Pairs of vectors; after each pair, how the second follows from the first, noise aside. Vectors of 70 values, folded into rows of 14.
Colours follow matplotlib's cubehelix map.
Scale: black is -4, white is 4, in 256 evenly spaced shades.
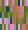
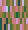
shuffled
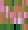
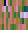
shuffled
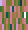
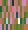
shuffled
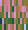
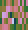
shuffled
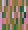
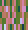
shuffled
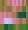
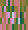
shuffled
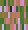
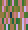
shuffled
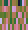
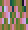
shuffled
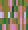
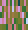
shuffled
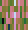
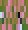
shuffled
